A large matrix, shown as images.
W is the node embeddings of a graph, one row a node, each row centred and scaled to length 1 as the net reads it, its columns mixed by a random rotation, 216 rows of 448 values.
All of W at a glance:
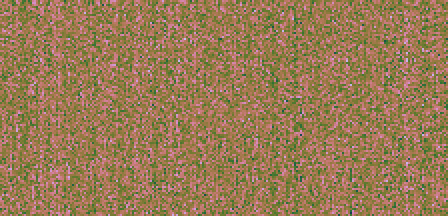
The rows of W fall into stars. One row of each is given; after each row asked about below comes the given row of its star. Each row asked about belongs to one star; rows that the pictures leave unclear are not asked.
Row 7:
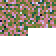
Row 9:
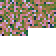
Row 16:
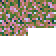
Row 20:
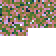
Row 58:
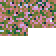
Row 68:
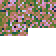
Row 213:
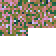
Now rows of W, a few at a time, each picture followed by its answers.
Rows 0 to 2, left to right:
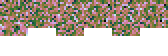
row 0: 20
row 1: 213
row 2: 213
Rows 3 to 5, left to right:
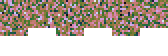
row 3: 58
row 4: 213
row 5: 58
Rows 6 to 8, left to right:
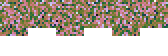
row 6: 9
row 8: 9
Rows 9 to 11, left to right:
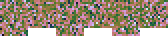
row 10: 58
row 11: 20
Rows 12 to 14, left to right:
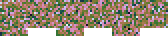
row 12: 68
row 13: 16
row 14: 58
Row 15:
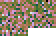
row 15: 68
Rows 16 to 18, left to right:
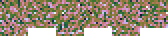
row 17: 7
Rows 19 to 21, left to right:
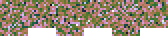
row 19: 16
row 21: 58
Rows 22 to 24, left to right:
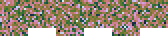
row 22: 213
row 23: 7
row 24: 16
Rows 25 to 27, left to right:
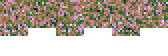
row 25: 68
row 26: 68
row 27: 58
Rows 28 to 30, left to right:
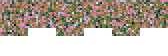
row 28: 58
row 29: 9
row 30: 16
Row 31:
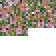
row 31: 213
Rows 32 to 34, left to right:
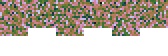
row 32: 58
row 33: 20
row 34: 16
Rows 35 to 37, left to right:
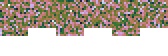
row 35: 9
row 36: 20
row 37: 7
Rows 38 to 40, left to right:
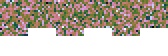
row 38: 213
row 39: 213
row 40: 9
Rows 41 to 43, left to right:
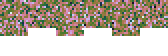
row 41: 9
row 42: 9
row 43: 213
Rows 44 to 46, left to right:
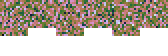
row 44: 68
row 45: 58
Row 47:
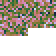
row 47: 20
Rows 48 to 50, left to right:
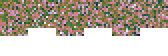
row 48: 16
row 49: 7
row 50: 213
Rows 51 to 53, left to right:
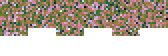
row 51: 7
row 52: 58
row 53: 20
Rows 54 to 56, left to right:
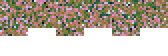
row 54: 20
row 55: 16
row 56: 7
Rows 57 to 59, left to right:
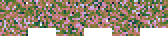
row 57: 9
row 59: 213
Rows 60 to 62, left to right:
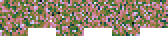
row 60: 58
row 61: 58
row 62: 16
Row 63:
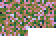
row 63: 9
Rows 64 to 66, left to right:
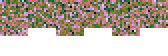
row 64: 20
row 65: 58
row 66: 20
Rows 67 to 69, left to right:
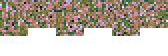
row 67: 68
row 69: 16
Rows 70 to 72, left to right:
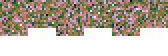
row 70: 20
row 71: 9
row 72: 213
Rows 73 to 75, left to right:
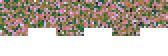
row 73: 20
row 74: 7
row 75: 213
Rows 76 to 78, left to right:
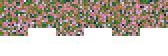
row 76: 68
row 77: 9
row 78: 58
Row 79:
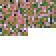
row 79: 9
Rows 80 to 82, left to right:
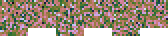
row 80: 58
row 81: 68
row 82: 213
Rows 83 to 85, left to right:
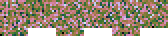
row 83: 68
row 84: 9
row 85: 9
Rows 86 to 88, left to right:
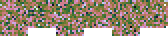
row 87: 20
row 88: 16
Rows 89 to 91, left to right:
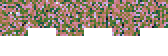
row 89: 9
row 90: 9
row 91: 9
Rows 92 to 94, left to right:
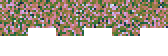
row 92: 213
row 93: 9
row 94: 213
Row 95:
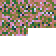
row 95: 20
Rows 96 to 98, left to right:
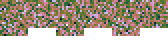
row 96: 16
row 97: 16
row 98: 20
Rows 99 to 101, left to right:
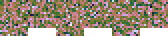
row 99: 213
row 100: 9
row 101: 7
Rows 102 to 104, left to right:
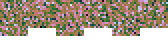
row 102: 9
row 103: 68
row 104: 7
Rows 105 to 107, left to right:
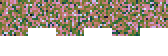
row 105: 213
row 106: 9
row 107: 58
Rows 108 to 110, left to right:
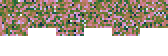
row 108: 20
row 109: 7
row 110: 20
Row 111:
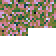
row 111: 7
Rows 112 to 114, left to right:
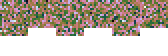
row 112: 213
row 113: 7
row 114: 9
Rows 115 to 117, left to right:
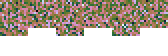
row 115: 68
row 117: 16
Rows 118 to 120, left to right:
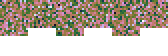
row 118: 9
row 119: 213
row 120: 58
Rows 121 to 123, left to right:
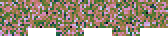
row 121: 9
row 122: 68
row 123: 7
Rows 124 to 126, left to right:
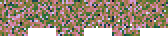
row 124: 16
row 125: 7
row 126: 68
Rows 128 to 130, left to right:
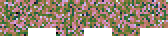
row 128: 58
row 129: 68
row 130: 58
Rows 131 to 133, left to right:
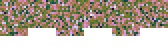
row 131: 16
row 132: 9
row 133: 20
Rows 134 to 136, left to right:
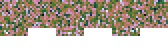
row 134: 213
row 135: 7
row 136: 213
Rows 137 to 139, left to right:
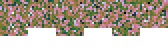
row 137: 16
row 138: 58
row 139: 58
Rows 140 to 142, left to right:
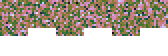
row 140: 68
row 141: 58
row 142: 213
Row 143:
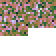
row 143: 58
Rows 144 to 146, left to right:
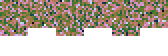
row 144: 20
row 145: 7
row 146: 58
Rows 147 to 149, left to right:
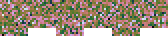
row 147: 213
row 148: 20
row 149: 213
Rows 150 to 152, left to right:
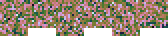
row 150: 58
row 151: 68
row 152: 9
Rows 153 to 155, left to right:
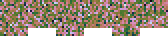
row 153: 16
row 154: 16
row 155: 58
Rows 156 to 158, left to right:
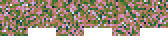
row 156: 213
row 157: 16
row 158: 20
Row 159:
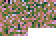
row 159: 20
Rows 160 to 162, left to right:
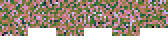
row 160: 9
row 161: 9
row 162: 68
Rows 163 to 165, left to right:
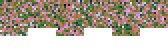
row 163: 20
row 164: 16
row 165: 58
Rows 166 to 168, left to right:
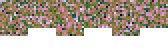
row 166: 58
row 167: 213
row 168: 68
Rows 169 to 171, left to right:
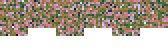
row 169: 16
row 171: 213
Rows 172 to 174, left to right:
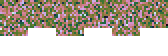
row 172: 16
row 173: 213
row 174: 9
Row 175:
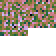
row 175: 68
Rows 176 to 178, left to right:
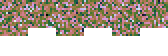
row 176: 213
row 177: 213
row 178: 213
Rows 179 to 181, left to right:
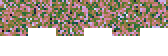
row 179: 7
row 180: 7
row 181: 7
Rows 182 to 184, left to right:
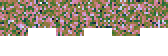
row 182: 58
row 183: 9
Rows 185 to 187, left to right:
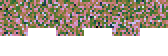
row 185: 20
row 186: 9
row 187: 20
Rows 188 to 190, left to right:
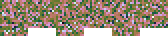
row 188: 68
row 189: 68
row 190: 9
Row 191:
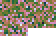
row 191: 20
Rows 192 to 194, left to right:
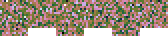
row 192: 7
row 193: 9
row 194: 58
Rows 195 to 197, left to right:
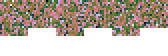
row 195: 213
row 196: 9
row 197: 20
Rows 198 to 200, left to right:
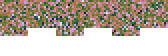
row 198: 9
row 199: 16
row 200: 7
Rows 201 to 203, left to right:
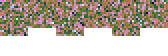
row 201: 58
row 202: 58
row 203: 7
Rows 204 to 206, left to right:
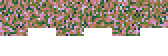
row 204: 20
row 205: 213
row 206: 213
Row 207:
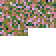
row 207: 213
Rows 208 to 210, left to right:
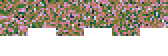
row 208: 20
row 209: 9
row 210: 213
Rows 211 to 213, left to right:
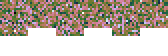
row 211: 68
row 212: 213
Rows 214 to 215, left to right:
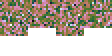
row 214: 16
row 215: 68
